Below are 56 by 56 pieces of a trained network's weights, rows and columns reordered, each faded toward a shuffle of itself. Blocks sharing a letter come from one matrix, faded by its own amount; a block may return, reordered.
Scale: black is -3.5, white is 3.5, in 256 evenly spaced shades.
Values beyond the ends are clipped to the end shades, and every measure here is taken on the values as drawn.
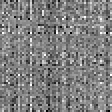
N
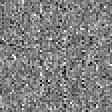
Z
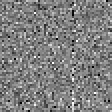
Z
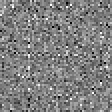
Z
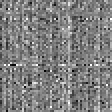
N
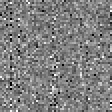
Z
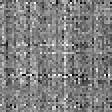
N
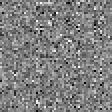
Z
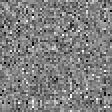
Z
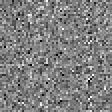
Z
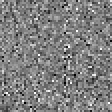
Z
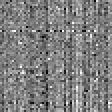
N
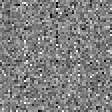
Z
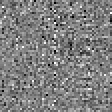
Z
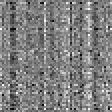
N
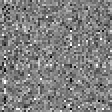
Z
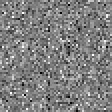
Z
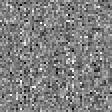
Z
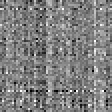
N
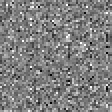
Z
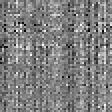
N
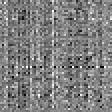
N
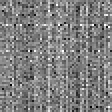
N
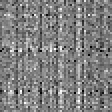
N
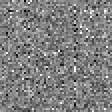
Z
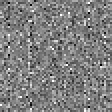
Z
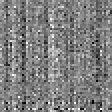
N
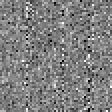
Z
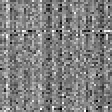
N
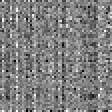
N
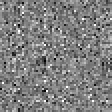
Z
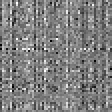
N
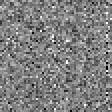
Z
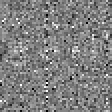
Z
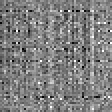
N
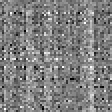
N
